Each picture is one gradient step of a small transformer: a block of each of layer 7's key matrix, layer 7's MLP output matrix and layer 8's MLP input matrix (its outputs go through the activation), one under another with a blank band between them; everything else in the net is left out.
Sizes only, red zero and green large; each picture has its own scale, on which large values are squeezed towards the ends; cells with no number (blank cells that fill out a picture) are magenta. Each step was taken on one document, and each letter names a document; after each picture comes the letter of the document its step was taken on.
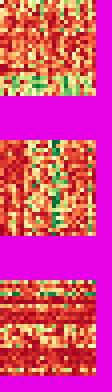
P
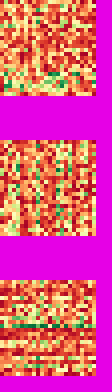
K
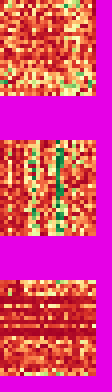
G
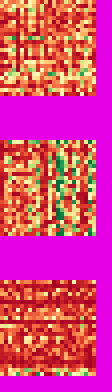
G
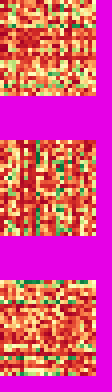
K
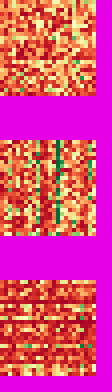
G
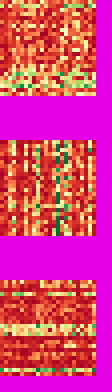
P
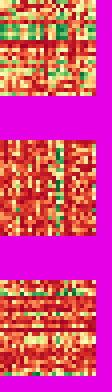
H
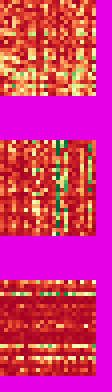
P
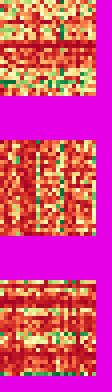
H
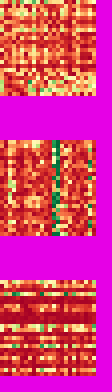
P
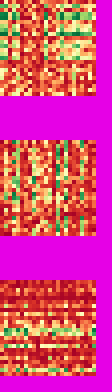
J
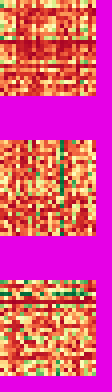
H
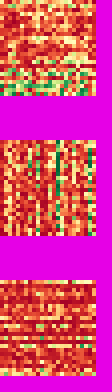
G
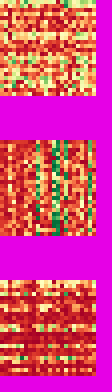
P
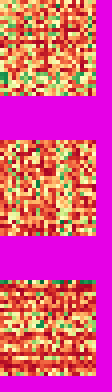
K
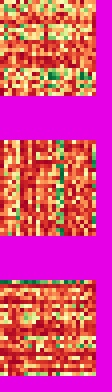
H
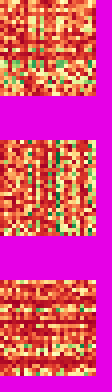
G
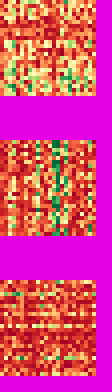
P
